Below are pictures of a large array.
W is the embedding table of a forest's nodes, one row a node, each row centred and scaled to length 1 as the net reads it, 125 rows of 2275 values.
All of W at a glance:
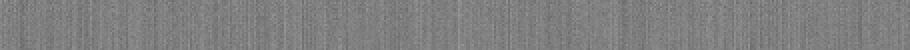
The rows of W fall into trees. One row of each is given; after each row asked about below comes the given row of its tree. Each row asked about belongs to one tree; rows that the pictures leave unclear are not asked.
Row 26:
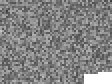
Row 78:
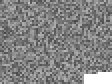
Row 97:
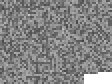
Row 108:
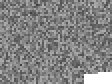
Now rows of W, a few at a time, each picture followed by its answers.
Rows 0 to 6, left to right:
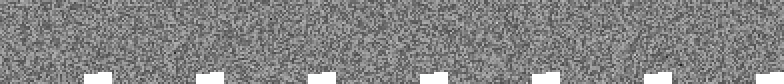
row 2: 78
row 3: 26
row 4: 78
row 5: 26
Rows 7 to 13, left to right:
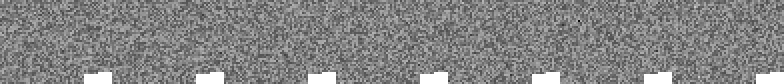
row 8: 26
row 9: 97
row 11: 78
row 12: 78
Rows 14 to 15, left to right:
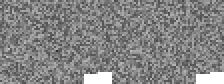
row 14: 78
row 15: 108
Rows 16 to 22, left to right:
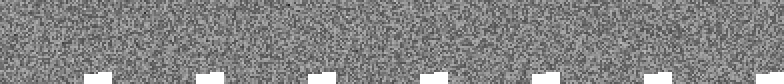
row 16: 108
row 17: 26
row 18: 97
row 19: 97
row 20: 78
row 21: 26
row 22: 78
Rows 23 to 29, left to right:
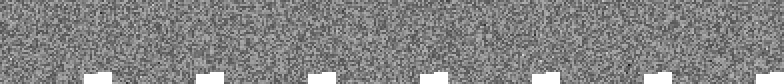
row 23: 78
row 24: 78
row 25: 26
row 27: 78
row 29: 78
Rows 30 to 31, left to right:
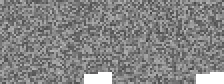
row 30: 26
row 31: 78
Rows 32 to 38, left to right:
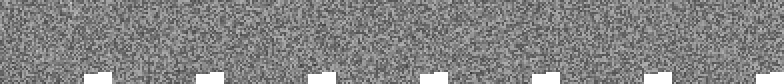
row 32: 97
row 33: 97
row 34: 108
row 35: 26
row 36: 26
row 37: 97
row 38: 97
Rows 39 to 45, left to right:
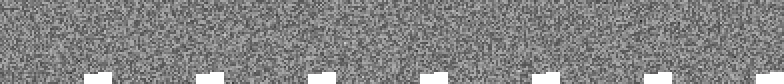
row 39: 97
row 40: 26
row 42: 26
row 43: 108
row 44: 26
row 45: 78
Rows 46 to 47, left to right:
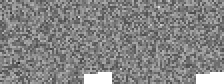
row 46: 78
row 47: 108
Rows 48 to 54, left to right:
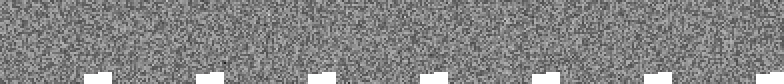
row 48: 26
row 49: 26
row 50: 108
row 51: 26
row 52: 26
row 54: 108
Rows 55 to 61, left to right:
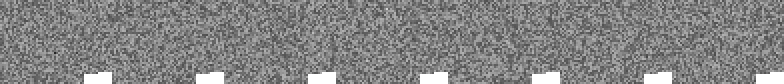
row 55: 97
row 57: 78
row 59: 78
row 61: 108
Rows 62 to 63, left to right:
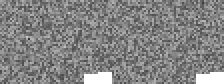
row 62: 26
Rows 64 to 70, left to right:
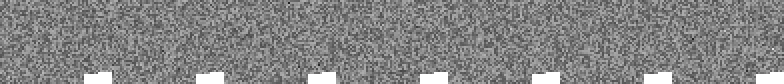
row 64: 108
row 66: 78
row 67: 97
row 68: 78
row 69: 108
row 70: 108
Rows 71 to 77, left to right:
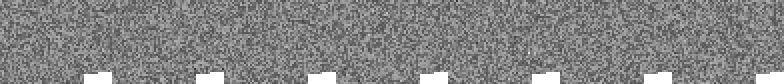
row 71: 108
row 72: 97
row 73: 26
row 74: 78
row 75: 108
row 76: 26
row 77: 78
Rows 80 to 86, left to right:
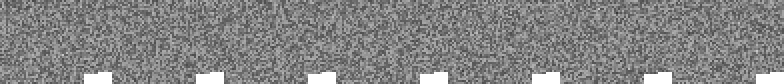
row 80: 26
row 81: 108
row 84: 97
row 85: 97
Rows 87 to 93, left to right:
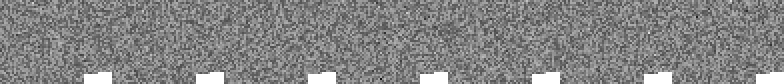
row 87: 108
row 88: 26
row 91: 78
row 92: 108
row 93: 108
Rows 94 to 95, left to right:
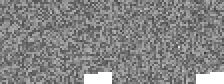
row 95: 108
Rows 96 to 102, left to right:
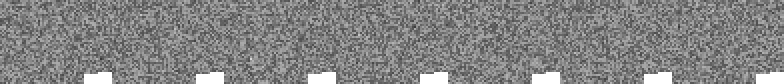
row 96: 26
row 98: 26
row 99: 97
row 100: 78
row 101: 97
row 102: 26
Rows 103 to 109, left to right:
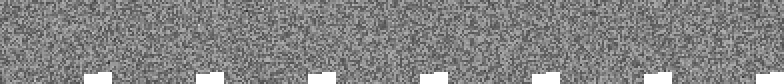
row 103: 26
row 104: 97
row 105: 97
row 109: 108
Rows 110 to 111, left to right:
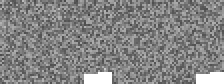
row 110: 26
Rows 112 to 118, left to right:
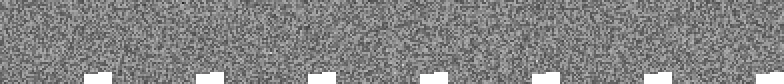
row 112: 97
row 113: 97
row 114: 97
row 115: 26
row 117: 97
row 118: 26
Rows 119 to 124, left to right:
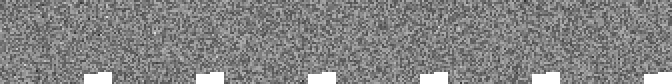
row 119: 97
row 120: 97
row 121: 26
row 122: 26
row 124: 97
